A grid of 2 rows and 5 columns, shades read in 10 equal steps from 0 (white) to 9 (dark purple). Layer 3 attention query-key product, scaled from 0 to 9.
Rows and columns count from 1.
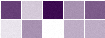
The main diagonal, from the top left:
7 4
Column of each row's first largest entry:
3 2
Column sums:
8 6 9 7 9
